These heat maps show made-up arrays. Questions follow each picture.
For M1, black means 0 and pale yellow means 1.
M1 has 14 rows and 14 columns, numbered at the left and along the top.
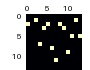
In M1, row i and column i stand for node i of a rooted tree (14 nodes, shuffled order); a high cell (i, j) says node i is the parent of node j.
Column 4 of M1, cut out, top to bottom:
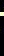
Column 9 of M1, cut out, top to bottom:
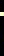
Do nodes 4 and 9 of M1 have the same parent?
yes
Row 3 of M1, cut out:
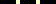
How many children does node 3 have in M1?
2
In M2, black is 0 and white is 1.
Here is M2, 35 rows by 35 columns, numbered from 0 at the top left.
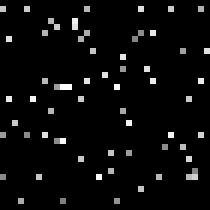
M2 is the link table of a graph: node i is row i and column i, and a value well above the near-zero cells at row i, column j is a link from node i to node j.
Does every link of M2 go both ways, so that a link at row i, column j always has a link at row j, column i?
no
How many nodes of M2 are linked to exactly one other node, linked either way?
5
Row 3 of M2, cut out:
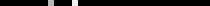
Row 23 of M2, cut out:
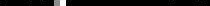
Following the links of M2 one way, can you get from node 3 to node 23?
no
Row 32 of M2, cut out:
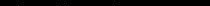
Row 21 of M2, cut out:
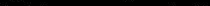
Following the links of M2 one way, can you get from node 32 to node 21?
no
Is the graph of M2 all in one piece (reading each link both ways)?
yes
